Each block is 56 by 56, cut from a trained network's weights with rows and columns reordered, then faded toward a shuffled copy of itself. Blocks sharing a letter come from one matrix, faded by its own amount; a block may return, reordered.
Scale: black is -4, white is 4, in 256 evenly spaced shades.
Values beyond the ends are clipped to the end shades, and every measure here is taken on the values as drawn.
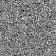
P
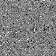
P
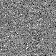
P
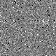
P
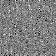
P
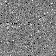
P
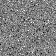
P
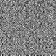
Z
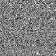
Z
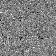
P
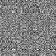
Z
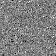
P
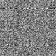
Z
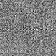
Z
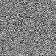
Z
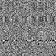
Z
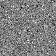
P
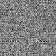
Z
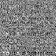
Z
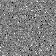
P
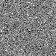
P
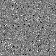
P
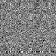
Z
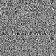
Z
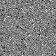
P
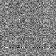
Z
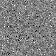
P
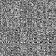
Z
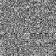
Z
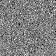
P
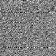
Z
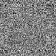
Z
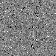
P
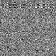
Z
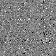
P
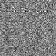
Z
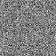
Z
